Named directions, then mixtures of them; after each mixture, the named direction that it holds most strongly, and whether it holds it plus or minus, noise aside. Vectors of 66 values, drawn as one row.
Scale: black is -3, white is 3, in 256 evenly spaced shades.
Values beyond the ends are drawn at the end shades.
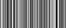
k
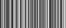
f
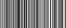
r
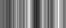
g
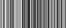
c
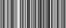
r, minus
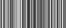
c, plus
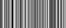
f, plus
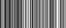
c, minus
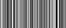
k, plus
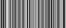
r, minus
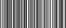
r, plus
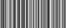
f, minus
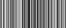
c, plus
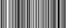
k, minus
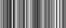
g, plus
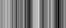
g, minus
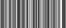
f, minus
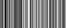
c, minus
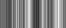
g, plus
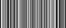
k, plus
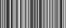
f, plus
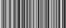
f, minus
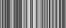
c, minus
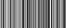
r, minus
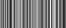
r, minus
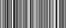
k, plus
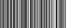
k, plus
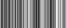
g, plus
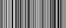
k, minus
